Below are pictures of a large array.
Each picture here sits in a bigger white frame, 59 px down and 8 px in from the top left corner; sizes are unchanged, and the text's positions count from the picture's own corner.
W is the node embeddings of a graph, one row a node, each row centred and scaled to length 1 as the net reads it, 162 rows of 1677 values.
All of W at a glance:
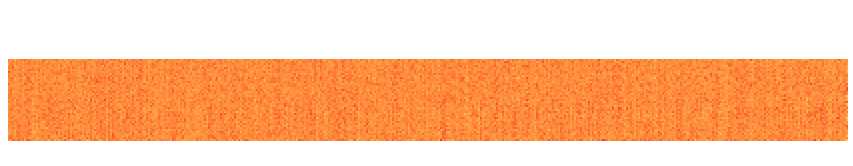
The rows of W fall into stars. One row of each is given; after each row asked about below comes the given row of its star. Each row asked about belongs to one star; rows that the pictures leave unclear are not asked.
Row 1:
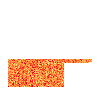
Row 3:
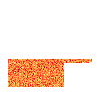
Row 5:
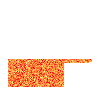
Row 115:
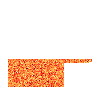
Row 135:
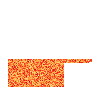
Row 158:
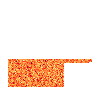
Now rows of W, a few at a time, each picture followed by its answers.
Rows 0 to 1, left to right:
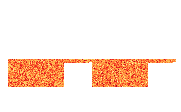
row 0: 1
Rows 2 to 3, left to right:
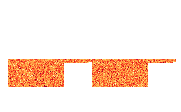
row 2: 115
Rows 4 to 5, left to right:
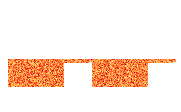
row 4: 3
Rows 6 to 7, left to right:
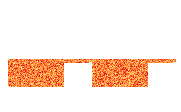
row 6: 3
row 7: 5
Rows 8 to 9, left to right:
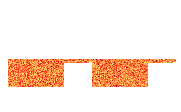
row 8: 3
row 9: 1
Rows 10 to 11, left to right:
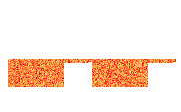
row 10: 5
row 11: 135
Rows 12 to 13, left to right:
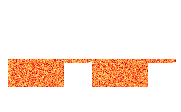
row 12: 5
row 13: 135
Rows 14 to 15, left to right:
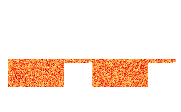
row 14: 5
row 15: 115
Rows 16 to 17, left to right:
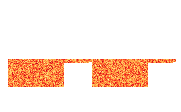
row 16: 5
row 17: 115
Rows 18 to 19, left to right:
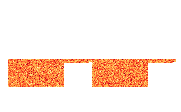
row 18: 3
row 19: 5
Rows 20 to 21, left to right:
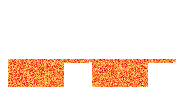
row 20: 1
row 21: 3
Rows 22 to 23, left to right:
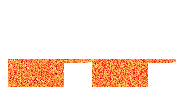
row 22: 115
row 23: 1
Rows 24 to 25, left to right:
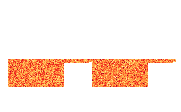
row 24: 115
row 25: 1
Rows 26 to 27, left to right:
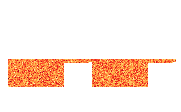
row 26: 3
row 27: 158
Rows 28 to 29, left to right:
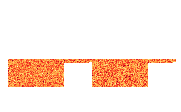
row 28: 3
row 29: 3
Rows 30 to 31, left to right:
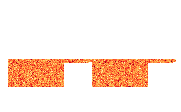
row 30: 1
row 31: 115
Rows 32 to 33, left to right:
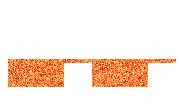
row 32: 115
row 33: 3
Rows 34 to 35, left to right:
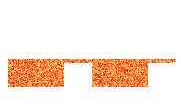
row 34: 158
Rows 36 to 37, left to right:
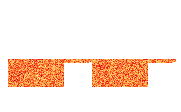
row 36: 5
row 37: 5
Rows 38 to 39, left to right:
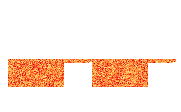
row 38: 5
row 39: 5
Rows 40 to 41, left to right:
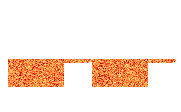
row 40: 5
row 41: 5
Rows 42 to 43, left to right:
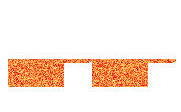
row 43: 158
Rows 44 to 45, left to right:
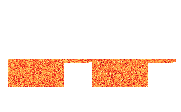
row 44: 5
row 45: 3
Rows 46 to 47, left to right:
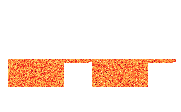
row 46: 1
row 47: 135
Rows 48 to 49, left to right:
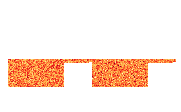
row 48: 3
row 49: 158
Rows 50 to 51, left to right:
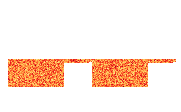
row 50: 135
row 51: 3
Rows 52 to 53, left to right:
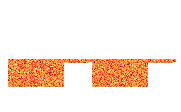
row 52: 1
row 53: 158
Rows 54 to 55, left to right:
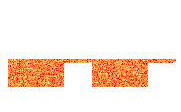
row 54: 115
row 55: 3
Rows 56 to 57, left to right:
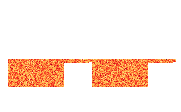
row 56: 115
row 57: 158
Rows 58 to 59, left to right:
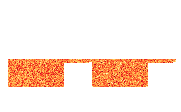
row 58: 115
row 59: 3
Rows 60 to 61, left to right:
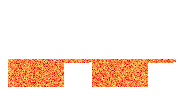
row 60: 5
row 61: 158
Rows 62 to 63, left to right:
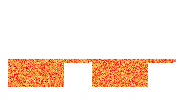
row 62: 115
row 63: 1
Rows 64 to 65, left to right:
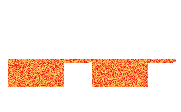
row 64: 3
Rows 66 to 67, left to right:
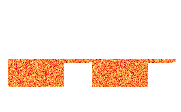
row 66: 3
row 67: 1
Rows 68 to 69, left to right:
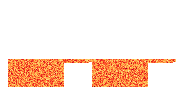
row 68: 158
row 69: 5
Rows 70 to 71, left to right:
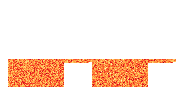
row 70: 5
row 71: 3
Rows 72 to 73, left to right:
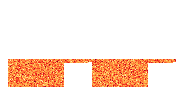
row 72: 115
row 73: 135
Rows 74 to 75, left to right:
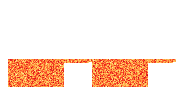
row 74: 3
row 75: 5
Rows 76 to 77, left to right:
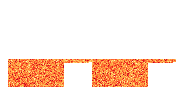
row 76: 5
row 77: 1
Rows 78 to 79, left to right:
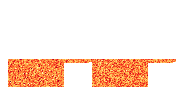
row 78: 3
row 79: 115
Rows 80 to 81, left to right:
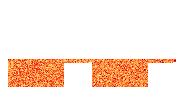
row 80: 5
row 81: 135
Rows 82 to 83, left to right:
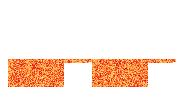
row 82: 5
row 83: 5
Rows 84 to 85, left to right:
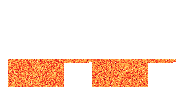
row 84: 3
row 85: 158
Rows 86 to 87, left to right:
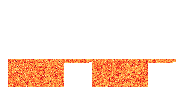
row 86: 158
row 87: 5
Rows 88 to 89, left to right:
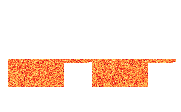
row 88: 135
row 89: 5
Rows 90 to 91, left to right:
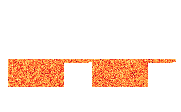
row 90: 1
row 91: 1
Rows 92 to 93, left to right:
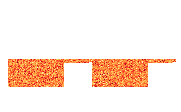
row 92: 3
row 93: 135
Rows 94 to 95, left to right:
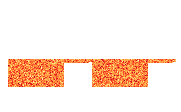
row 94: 1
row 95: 5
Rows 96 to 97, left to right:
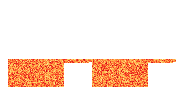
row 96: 158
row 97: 1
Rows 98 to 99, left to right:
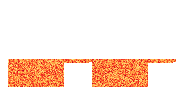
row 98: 158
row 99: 115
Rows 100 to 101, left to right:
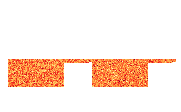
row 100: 158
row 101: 115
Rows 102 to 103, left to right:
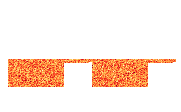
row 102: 1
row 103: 1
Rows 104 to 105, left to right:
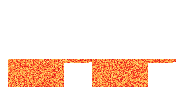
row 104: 135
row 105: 135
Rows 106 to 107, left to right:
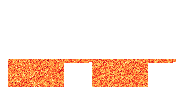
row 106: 135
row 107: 115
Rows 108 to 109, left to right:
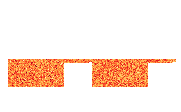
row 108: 158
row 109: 1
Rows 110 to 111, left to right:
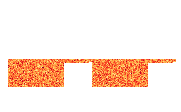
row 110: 1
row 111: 1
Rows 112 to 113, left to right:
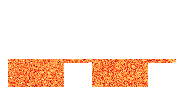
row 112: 158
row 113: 3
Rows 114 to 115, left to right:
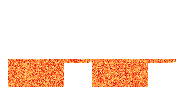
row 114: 115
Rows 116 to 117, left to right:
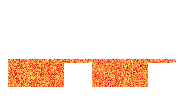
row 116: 115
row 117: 1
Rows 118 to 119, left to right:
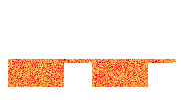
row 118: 1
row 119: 1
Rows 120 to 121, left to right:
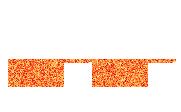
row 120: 1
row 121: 3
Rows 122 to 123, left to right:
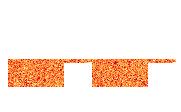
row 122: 135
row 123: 158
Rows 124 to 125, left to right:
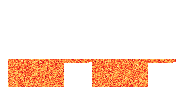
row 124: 3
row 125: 135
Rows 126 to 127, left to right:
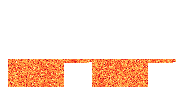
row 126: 135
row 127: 5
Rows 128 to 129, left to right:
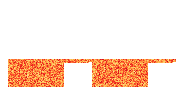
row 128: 1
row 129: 5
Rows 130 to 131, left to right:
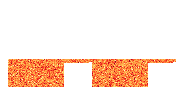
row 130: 135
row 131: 158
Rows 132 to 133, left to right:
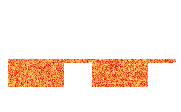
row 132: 115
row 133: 158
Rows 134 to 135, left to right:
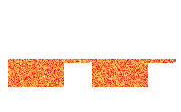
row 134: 5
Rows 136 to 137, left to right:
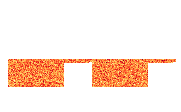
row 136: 135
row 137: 135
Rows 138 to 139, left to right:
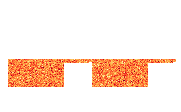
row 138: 1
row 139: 115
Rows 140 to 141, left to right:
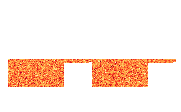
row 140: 5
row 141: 158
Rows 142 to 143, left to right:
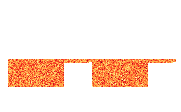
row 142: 5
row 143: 3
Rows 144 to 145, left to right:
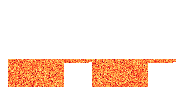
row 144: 1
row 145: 135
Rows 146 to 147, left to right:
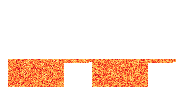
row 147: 1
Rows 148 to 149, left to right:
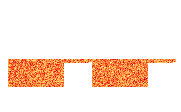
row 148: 1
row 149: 5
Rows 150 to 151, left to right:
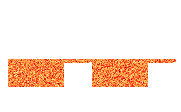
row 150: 135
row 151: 135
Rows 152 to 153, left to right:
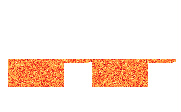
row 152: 135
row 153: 5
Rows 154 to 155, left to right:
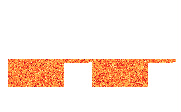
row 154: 158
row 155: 5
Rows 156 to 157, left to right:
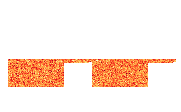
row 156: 5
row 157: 3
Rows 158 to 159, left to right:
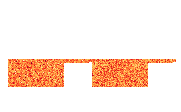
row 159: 158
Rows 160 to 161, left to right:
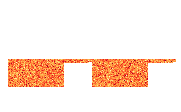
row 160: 135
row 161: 115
